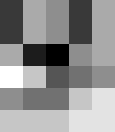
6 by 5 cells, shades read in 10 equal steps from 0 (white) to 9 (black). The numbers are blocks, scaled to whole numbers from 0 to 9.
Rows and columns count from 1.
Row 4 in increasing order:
0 2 4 5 6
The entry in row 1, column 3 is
4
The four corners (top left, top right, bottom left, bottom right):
7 3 2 1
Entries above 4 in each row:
2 2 2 2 2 0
